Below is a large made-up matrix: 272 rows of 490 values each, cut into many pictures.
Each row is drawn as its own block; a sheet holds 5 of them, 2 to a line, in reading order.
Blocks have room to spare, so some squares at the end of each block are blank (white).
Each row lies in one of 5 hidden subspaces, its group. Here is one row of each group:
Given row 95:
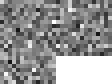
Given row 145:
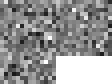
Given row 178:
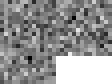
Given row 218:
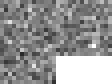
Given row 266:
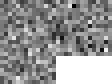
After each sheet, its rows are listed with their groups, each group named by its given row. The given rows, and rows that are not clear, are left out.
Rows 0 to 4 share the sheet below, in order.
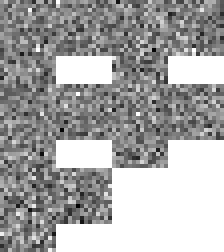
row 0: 218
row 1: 266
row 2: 178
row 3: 145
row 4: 266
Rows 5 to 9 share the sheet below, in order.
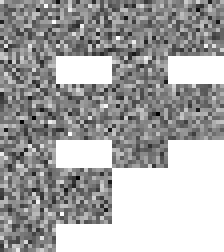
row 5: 95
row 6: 218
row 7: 145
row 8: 266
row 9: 178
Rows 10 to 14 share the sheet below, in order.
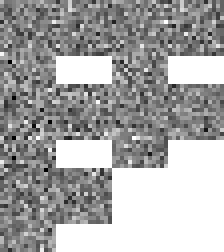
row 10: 95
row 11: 95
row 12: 178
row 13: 218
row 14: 266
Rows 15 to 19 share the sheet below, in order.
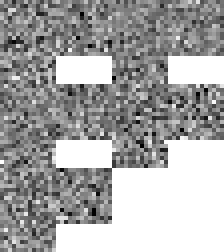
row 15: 266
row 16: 178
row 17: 266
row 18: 178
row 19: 218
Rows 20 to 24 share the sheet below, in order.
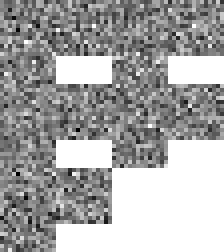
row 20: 95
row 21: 145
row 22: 178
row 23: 266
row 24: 266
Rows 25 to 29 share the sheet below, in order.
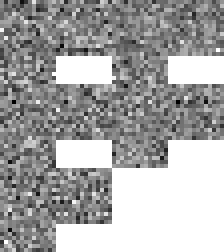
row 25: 178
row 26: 266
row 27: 218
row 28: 218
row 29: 95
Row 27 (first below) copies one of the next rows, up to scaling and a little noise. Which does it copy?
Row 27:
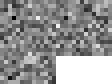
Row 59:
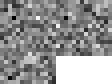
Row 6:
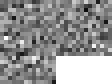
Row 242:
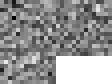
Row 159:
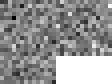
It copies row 59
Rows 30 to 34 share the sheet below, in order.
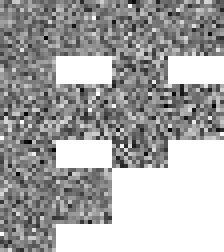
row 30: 218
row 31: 266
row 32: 178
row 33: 95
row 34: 266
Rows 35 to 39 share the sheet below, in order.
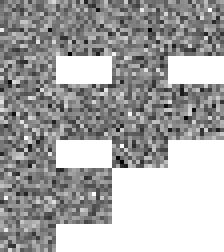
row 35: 178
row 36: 178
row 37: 145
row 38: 95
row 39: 218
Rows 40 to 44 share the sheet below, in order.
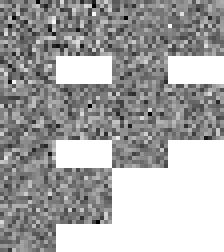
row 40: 145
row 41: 218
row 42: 266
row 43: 178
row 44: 178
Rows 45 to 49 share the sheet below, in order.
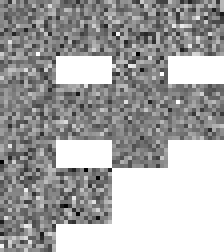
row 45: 178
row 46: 145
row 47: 178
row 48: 218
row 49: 178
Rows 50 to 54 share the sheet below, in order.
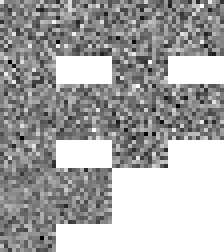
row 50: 95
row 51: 218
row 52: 218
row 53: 178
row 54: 178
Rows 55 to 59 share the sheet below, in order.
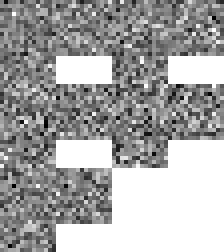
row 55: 145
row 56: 178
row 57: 145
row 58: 178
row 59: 218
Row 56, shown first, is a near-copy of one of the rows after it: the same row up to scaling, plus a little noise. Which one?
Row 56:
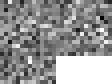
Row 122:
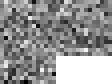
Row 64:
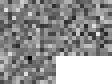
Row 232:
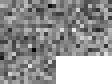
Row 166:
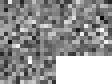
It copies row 166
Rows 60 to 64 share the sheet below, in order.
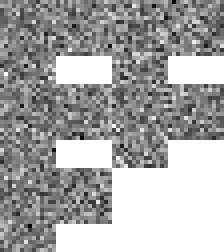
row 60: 145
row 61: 218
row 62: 266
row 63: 95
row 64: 178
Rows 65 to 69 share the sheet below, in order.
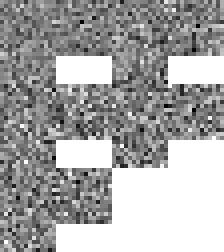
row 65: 95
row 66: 266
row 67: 266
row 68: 95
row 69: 95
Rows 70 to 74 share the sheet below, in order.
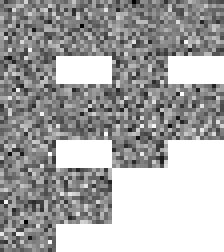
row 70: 145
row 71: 178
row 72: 266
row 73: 266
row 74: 145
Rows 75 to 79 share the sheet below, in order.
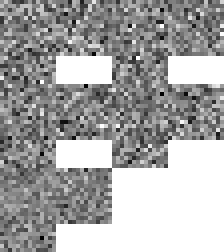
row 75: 266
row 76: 145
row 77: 178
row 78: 145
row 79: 178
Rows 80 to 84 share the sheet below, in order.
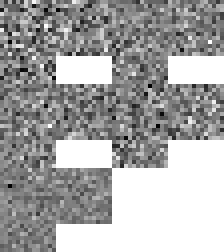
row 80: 178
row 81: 145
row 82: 266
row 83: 145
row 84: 178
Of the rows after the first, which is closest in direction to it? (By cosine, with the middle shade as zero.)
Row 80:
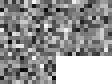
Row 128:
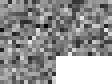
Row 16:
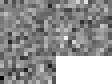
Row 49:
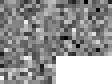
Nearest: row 16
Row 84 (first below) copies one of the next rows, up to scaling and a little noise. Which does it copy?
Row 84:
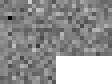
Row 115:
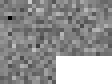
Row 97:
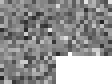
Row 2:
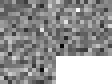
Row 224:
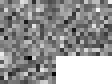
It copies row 115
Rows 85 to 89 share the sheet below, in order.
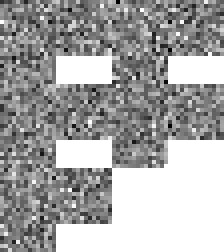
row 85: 95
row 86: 266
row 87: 178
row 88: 266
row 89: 266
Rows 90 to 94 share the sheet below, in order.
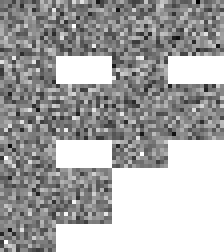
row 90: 218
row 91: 178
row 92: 95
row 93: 145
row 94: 95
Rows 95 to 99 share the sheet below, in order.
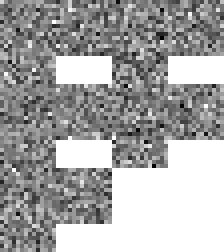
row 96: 145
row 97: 178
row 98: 266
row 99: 266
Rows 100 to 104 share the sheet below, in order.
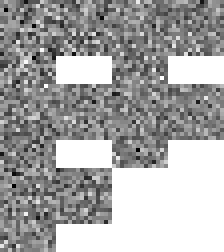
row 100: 178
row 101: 178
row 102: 266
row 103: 145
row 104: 218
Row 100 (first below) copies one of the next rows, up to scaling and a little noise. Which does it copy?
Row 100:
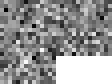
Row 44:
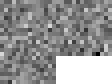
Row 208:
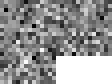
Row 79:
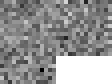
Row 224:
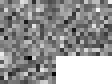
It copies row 208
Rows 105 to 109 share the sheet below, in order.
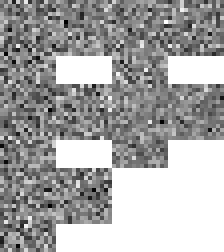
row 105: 266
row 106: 95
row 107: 266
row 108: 145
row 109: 145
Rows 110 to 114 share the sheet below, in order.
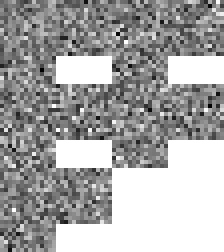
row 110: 178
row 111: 145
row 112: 95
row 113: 95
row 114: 145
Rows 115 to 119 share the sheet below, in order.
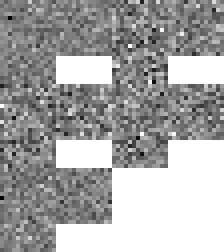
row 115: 178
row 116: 266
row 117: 95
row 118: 145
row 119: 145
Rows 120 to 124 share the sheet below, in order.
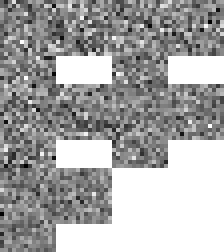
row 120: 266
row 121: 95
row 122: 178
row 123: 145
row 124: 95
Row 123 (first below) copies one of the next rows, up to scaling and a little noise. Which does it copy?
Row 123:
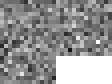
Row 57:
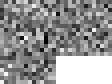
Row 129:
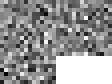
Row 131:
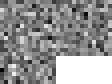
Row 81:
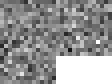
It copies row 81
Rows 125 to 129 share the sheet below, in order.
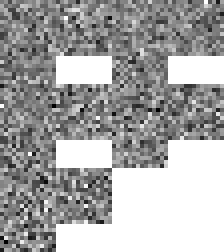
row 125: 266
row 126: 145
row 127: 95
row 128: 178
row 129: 145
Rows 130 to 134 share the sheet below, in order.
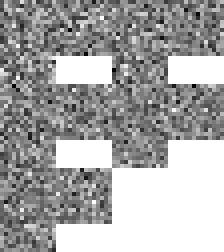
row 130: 145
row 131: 145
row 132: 266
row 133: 218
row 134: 218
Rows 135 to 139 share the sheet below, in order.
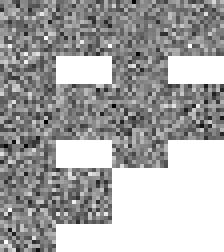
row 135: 218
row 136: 145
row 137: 218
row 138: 95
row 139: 95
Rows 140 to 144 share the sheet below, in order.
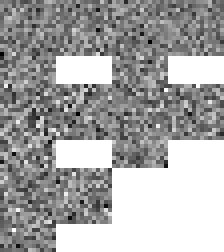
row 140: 178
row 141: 266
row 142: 266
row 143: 178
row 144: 266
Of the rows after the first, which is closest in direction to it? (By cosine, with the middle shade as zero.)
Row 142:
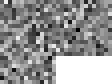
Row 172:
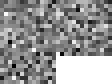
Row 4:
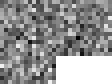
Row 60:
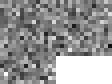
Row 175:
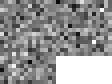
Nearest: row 60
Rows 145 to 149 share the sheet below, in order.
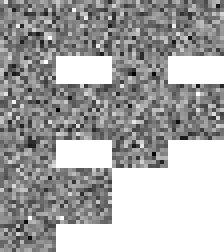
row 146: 145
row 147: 218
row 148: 178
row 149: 145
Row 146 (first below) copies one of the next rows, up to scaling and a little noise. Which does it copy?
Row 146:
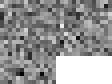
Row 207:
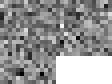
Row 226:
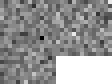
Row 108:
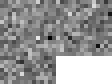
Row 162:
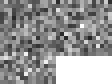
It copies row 207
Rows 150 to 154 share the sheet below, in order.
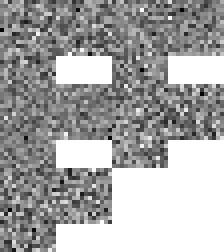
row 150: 178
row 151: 95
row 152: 145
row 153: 266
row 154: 95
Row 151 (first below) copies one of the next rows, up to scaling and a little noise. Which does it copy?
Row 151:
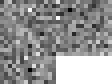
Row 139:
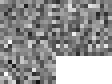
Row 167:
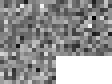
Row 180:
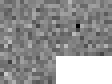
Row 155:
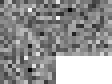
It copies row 155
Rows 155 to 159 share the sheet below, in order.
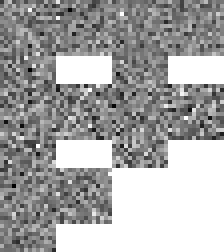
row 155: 95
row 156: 95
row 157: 218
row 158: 95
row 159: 218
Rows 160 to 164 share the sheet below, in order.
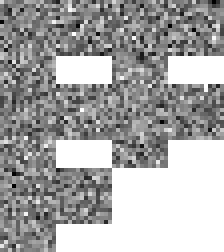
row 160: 95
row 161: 218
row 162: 145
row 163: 145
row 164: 218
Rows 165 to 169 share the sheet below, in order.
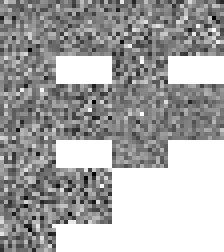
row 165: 145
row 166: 178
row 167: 95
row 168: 218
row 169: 178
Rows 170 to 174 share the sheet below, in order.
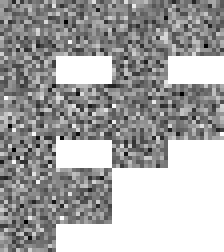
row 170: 266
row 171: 218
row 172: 178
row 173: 95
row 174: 145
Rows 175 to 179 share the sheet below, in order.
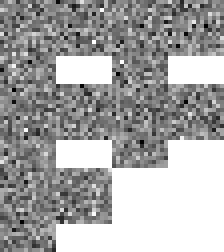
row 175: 145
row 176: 95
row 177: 218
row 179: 218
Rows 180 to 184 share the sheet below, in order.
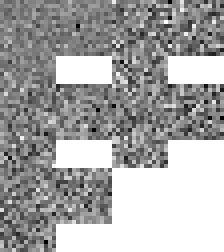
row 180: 95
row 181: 95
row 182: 218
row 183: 95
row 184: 266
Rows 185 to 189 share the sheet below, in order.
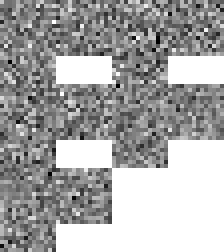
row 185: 95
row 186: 145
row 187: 266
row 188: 266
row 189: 178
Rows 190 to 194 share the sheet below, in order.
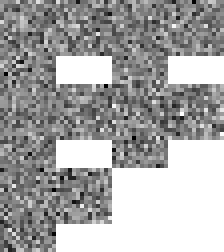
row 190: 145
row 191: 218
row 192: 145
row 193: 95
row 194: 95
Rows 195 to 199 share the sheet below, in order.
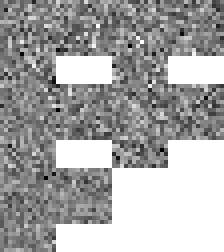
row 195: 218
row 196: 266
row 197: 95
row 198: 145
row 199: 178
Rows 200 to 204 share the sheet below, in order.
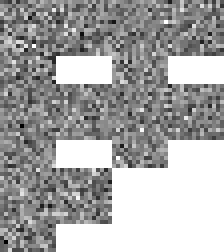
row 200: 266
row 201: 95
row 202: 218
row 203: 95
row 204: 145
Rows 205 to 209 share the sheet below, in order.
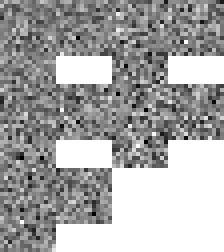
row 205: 145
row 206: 178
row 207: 145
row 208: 178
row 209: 218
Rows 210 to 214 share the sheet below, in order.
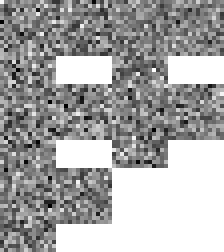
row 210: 95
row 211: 178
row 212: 266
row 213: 266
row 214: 145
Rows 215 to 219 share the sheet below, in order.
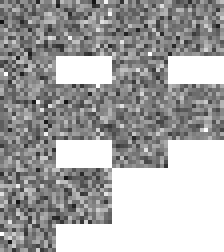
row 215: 145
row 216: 178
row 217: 218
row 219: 266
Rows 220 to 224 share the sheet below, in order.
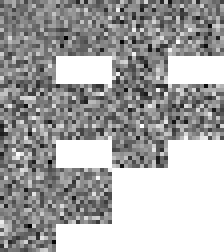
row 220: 178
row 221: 218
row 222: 145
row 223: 266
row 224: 178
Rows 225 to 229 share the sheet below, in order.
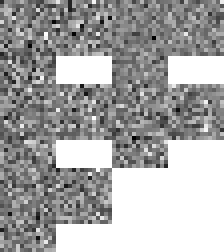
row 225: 95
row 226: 145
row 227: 218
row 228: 218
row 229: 218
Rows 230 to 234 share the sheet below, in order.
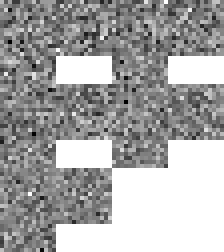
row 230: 218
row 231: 178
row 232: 178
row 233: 218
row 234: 266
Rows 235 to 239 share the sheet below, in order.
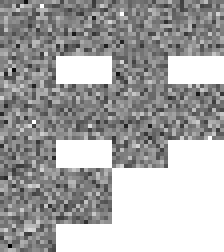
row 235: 95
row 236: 95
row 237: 178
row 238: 178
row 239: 218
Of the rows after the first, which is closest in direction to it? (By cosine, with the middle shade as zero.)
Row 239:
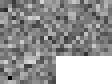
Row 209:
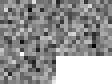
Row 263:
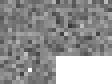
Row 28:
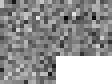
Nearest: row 28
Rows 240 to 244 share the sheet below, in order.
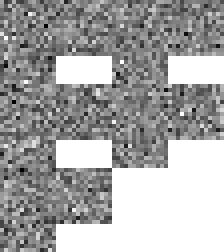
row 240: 178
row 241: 95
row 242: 218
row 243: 95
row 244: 178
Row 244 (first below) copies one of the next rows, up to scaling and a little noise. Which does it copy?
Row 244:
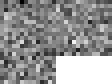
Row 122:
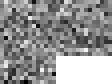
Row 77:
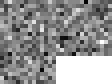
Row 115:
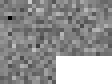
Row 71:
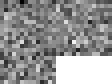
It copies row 71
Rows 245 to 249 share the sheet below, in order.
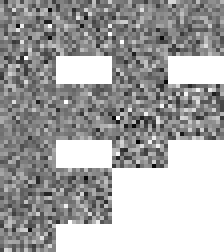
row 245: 145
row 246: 218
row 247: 218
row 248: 145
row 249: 178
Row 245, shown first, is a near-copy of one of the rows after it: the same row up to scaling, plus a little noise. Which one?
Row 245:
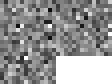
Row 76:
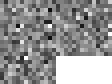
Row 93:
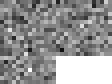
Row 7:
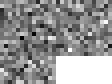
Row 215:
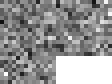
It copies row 76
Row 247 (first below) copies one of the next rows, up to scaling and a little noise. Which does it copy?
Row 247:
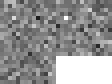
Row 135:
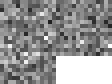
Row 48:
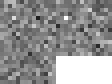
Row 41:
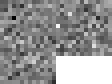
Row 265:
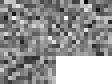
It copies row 48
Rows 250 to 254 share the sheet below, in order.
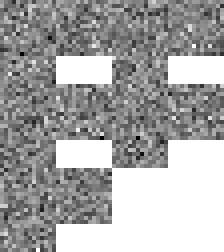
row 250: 218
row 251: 145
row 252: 145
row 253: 145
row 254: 266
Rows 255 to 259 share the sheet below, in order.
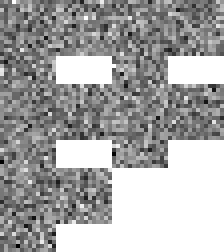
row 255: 218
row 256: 266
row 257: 266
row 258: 218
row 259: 178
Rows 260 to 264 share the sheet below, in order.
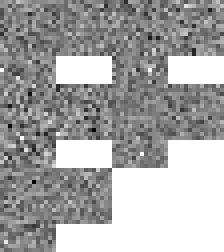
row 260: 145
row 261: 266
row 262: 218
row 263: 145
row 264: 218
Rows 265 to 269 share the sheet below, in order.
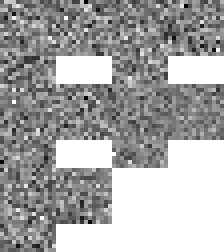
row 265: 218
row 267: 218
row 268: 145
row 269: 266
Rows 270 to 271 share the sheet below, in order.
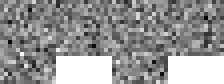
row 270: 218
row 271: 218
